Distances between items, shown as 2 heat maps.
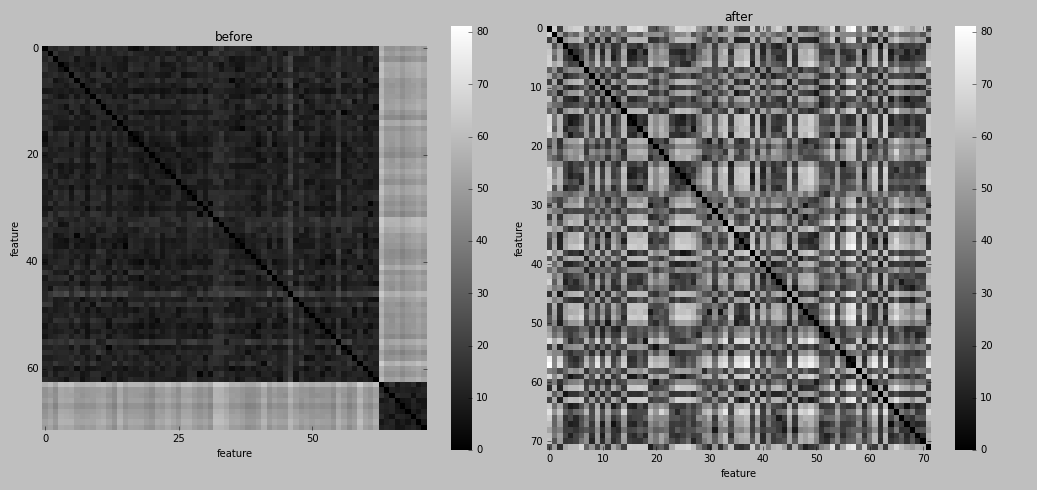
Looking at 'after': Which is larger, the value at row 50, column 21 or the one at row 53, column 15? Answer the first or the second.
the first
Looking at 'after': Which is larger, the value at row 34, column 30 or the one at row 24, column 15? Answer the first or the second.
the first
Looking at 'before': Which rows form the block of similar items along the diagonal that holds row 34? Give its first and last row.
0 to 62
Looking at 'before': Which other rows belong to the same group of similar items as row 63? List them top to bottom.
64, 65, 66, 67, 68, 69, 70, 71
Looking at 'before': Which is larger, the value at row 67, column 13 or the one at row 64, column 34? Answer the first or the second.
the second
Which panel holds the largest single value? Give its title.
after
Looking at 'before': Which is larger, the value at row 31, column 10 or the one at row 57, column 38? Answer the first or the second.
the first
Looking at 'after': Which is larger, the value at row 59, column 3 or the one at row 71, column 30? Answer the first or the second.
the first
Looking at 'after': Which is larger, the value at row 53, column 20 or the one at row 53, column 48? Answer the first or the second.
the second
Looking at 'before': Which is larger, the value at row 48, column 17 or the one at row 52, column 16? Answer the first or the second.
the first
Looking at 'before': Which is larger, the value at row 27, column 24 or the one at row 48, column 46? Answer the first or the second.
the second
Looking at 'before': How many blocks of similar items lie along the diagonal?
2
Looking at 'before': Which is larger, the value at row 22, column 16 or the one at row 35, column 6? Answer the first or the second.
the first
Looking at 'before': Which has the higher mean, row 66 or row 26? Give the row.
66
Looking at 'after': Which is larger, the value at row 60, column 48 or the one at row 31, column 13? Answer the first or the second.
the first
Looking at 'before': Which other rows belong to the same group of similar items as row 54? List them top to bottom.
0, 1, 2, 3, 4, 5, 6, 7, 8, 9, 10, 11, 12, 13, 14, 15, 16, 17, 18, 19, 20, 21, 22, 23, 24, 25, 26, 27, 28, 29, 30, 31, 32, 33, 34, 35, 36, 37, 38, 39, 40, 41, 42, 43, 44, 45, 46, 47, 48, 49, 50, 51, 52, 53, 55, 56, 57, 58, 59, 60, 61, 62
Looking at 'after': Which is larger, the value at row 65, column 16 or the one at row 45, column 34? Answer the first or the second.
the second
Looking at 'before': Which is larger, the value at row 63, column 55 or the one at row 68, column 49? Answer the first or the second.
the first
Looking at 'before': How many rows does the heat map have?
72
